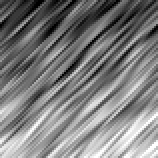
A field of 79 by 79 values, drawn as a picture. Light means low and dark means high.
Ninth with the highest average: top left. Grain: diagonal, up to the right. Odd rows or columns: none. Slope: up to the top.
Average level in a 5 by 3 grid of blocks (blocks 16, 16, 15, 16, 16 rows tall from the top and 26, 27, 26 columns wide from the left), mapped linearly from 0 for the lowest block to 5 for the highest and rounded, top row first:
555 | 433 | 332 | 222 | 110
